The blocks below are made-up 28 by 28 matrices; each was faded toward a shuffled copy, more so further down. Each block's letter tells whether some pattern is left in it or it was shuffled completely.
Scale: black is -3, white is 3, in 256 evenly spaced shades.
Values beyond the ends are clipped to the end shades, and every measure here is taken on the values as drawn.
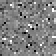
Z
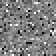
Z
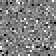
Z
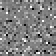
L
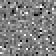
L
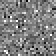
Z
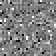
L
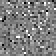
L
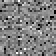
L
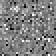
L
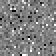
Z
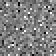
Z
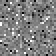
Z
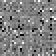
L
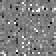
L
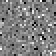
L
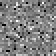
L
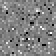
Z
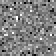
Z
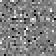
L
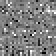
L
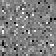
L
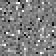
Z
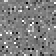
Z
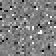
L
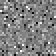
Z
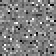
L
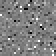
Z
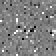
L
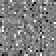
L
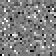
L
